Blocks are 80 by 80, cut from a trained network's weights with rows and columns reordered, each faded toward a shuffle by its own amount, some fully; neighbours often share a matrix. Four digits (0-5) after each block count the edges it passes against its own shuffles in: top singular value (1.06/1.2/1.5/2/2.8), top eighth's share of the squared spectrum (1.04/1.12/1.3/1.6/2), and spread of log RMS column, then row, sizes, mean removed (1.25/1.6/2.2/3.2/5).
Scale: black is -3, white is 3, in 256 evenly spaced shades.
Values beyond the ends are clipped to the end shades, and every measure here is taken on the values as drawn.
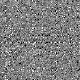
3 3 2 2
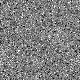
1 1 0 0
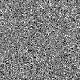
3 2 1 1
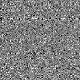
4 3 1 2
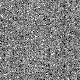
3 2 0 1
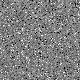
0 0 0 0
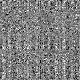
4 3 1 2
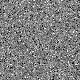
0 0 0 0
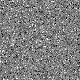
0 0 0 0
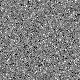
0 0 0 0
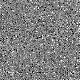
3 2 1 1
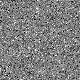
1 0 0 0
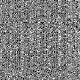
4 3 1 2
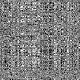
4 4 2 3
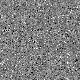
2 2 0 1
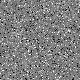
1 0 0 0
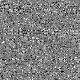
3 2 0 2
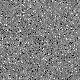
0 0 0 0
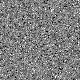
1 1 0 0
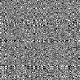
4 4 2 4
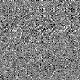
4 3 1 2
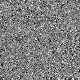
2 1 0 0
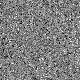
1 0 0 0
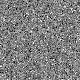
1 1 0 0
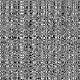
5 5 2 4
